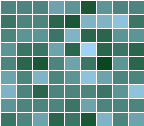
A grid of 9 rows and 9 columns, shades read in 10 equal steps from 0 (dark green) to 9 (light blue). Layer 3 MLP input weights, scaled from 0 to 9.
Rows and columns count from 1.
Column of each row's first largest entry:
4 8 5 6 5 6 9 6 7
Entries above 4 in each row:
3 3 5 3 2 5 3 2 3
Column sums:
41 34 36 35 36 41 36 42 38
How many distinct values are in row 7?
6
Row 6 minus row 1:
2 0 3 -2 0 7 1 0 0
